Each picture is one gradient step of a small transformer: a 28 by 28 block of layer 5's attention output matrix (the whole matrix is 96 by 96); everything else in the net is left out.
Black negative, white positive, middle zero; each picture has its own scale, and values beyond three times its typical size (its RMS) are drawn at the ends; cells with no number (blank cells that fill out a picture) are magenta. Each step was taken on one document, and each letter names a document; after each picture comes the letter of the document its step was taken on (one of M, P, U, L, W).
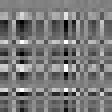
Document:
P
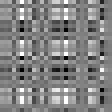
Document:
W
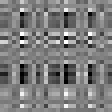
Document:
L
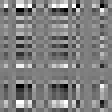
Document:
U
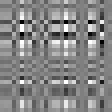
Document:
W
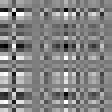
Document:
P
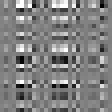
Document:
U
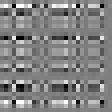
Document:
U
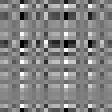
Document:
L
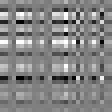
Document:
P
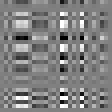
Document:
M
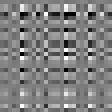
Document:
L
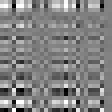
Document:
U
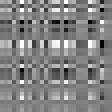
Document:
W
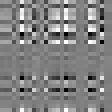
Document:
W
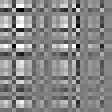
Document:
U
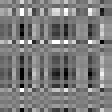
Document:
W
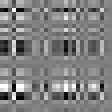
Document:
P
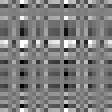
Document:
L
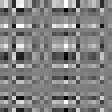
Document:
U
